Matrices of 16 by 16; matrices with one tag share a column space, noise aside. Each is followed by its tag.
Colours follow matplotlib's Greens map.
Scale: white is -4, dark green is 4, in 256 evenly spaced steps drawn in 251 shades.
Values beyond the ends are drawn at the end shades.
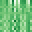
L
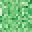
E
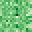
E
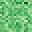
E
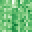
L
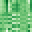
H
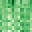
L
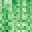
L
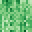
L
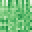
L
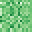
E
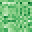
E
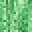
L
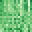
H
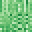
H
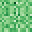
E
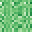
E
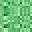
E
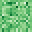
E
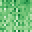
L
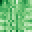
L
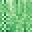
H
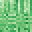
H
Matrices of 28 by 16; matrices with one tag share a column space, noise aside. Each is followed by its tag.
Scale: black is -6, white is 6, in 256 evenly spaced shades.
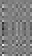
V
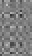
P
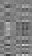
V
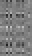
P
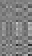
V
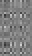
P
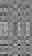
V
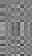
V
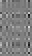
P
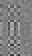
V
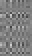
P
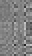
V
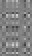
P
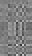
V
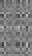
P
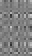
P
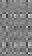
P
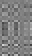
V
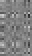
P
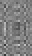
V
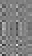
V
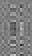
V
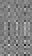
V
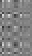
P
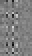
P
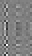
V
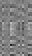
V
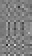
V
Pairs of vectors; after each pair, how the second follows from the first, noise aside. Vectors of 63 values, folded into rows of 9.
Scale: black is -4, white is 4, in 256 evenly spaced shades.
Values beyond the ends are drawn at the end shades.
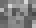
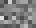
shuffled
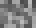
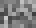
wrapped around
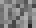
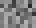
wrapped around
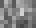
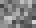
shuffled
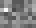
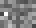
shuffled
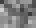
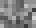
wrapped around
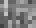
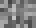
wrapped around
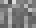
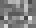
wrapped around
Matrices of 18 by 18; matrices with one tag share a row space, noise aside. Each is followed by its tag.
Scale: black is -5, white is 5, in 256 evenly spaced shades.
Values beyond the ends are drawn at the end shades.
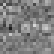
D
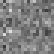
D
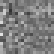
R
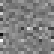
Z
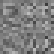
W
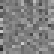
Z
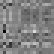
D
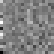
Z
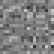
W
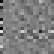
Z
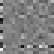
Z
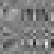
W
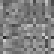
W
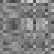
W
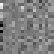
Z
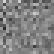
D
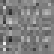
D
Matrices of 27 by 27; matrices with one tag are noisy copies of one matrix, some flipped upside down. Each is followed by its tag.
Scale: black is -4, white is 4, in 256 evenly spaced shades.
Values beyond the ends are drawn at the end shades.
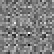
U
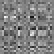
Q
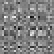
Q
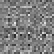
U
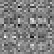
Q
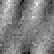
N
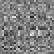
Q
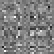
Q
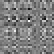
U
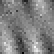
N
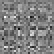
Q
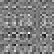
U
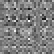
U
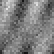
N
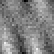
N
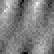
N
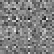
U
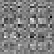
Q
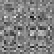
Q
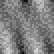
N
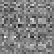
Q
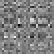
Q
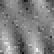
N
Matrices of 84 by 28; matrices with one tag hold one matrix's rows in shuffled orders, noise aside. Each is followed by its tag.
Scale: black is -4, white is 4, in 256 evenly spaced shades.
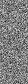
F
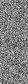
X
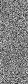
X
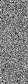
X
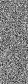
X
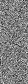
X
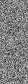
F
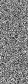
X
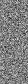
F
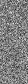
F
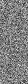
F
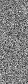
F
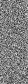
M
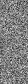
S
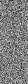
M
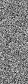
F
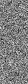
F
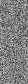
X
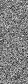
S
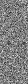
F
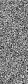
S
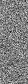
F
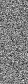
S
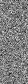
F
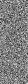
M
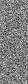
F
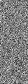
X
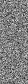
F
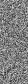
F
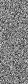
X
